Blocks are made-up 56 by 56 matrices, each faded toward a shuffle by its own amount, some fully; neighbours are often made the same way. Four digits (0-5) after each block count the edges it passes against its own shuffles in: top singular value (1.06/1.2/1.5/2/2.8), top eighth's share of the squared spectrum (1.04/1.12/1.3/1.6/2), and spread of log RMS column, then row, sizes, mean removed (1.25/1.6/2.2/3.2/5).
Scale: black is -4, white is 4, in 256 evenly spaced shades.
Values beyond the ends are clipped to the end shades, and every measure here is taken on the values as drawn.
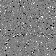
2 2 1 0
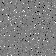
0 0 0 0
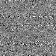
1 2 0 3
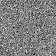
0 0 0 0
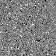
0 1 0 1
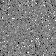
2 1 0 1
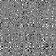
4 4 2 2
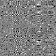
4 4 2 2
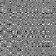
4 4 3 3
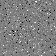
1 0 0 0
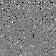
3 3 0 1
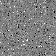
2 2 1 0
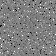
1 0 0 0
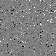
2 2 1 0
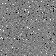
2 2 0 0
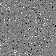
1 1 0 0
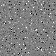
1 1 0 0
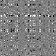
4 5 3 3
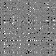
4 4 2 2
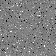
1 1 0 0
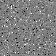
2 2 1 0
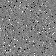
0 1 0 0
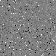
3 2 0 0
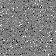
2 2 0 1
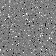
0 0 0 0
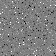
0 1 0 0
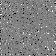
3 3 1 1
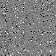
3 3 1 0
